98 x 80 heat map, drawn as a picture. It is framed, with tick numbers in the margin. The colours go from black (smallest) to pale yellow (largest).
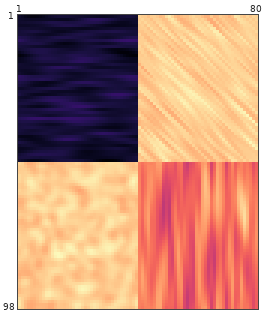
It is made of 2 by 2 panels. Panel 1,1: very low, streaked across, faint in contrast. Panel 1,2: very high, slanting down to the right, faint in contrast. Panel 2,1: very high, blotchy, faint in contrast. Panel 2,2: high, streaked downward.
